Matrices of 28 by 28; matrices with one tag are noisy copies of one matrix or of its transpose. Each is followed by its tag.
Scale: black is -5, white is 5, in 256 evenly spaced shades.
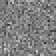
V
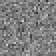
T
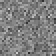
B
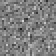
T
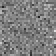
V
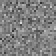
T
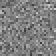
V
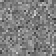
B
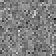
B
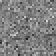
B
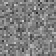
T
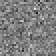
T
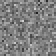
T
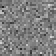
V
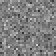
B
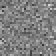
V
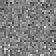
V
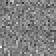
V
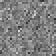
B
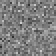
T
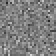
V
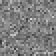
B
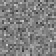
T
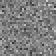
V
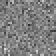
V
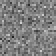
T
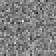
T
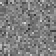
V
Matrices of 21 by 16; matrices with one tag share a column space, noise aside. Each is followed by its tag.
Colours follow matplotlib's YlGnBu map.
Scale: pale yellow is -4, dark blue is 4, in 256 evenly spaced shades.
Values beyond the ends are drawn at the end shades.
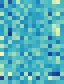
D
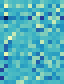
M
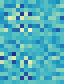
M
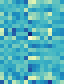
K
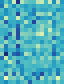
D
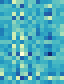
D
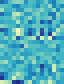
K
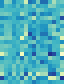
D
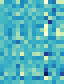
D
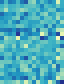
K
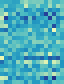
M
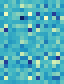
M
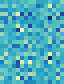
M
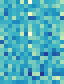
D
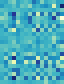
M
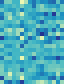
K
